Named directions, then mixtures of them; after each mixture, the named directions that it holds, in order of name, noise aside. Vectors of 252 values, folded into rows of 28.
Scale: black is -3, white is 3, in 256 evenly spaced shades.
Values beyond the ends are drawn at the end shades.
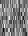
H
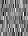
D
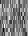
H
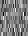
D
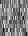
H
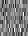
D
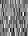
D, H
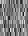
D, H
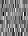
D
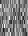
H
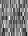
H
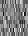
D, H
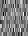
D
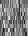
H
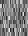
D, H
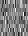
D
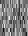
H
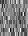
D, H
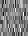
D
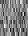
D, H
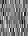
D, H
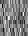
D, H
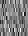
D, H
